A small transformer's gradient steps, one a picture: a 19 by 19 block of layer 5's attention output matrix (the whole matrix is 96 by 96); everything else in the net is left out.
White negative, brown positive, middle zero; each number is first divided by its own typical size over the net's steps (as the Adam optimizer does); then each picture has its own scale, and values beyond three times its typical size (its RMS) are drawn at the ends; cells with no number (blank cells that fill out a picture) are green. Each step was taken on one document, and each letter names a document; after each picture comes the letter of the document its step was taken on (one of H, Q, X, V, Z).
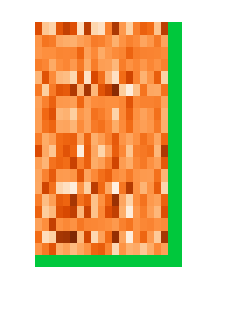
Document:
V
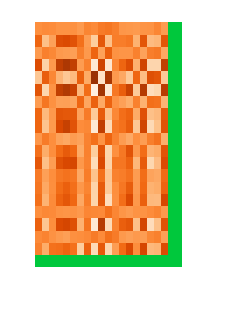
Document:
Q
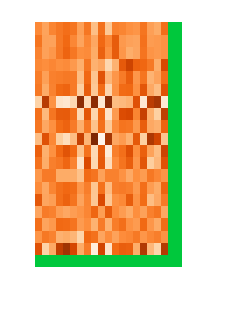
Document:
Q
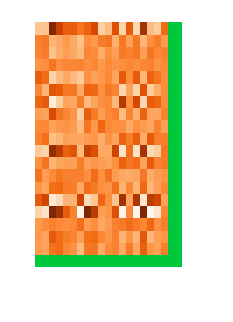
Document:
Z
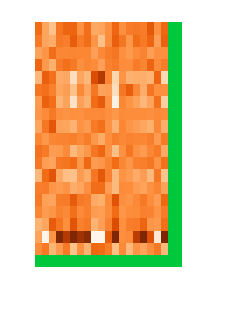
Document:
V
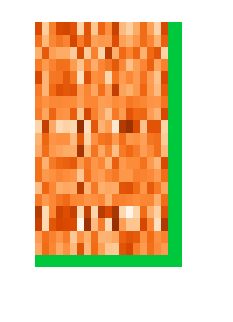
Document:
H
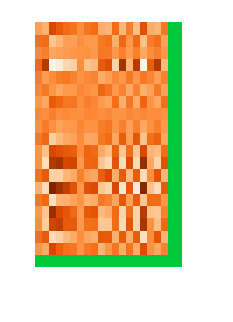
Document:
Z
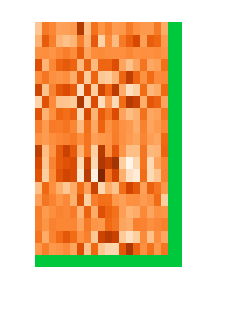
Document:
Q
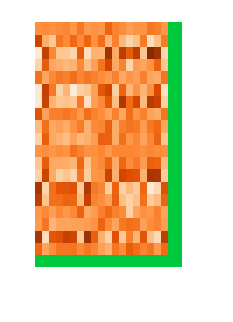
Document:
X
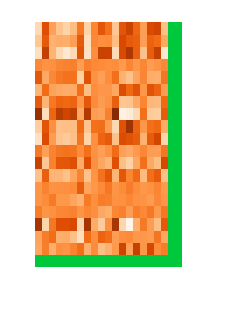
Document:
X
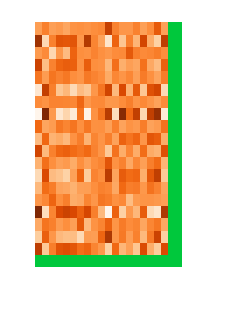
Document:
X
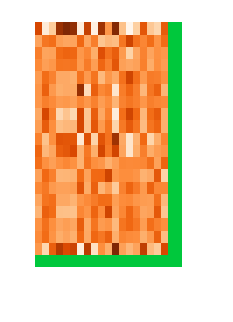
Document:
V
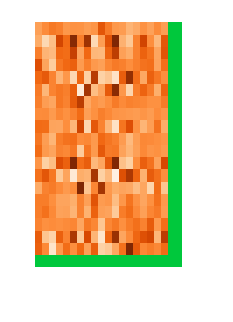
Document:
V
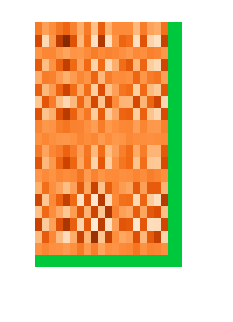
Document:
Q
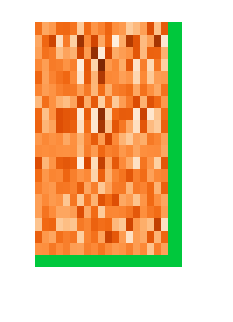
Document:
Q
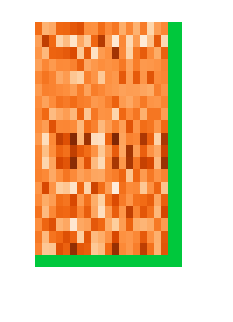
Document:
V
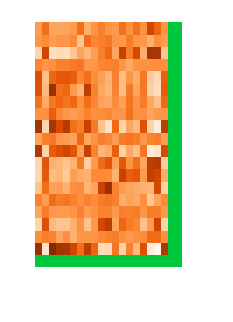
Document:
X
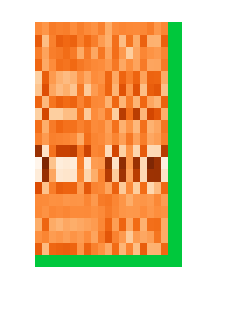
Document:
X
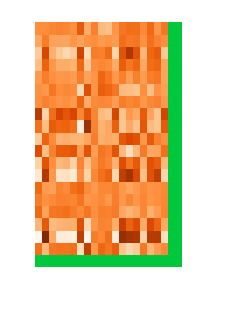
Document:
X
